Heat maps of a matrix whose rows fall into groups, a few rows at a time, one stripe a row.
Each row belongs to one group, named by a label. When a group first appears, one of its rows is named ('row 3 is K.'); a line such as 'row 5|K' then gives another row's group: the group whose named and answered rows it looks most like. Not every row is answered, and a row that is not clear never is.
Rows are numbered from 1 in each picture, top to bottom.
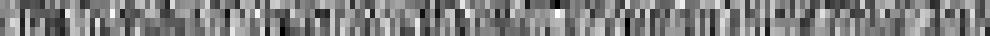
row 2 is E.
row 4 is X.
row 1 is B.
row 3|X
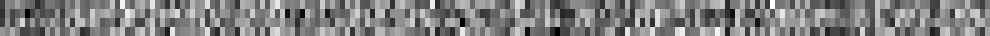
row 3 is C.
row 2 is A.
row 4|B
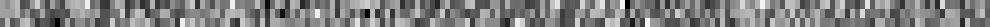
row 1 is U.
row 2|X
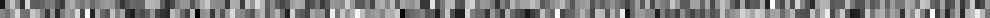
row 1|E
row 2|U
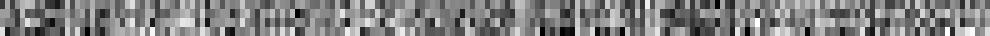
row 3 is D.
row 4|A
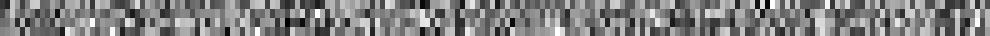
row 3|D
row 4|E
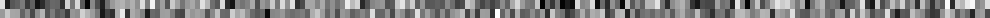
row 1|A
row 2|X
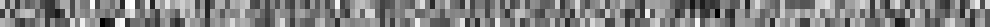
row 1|D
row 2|C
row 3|X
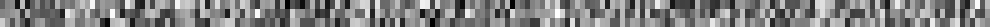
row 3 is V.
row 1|D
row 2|E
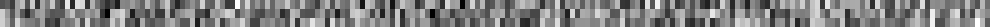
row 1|C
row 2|V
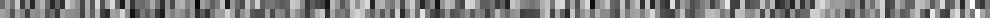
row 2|V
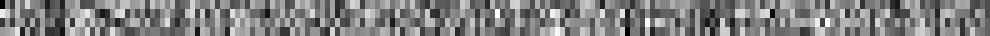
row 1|A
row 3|C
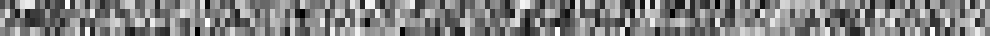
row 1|C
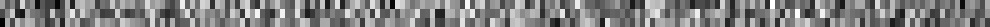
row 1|D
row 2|E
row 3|C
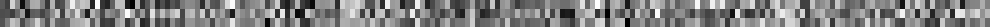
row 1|U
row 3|U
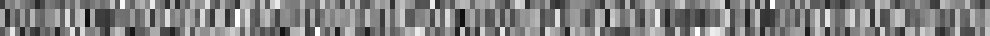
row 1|B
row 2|D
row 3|D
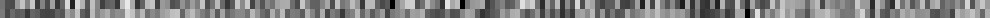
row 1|C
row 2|A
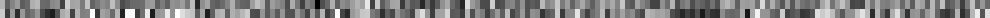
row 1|U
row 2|D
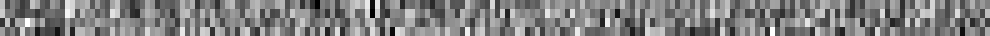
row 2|E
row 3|C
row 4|D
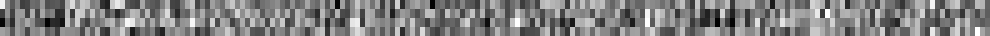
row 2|C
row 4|V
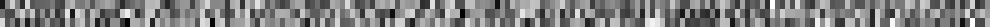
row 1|E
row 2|C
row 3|D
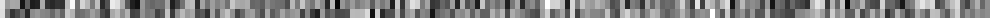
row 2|V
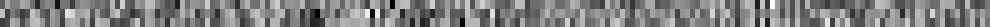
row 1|B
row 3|U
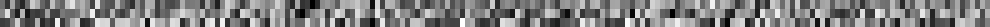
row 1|U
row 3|A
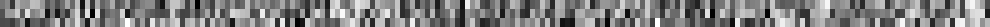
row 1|V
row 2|X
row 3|A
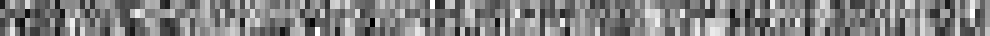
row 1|E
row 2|A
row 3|E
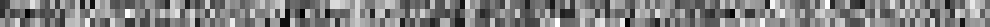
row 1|U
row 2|A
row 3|U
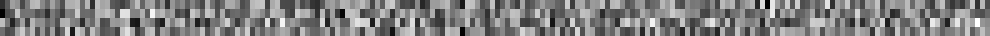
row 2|A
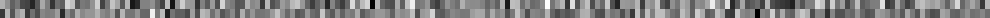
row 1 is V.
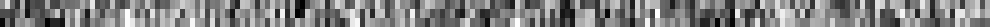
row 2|A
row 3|A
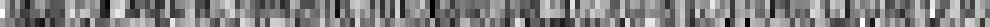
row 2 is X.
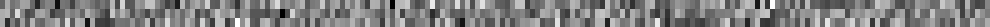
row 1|B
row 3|D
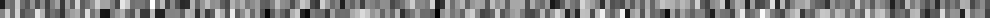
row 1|C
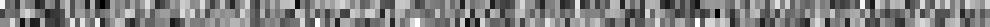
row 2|D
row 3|X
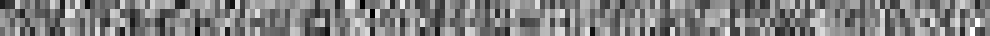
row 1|A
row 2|E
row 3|V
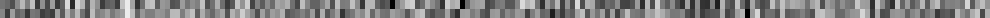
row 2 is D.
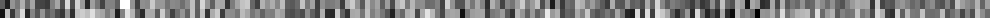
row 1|D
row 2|C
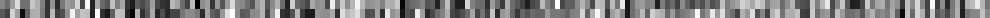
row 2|U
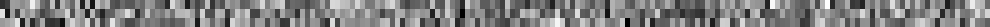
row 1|U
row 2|D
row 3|X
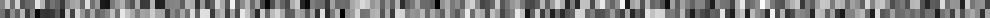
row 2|D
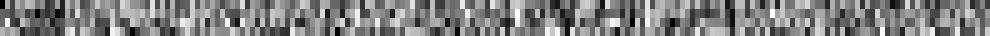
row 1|C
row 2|A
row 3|B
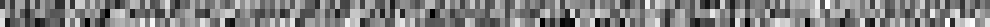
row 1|C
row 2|V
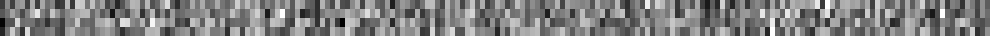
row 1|C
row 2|U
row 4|E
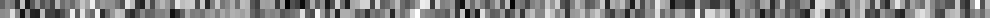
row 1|D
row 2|X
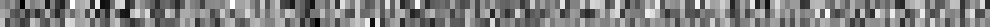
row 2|B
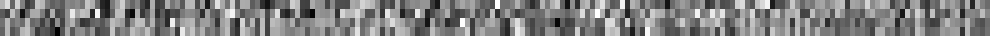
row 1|V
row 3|B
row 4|B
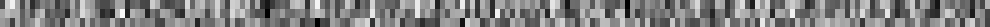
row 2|X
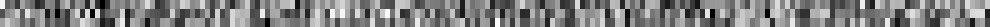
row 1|B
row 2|X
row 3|X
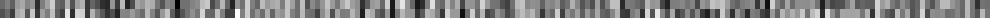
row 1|B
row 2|C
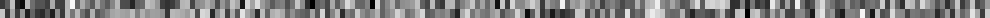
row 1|E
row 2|D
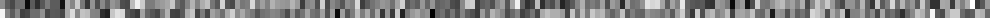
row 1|A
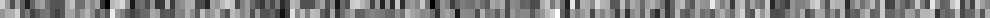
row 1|V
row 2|E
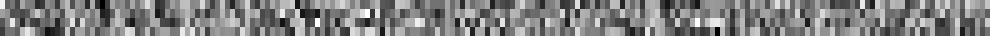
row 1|B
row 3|E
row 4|D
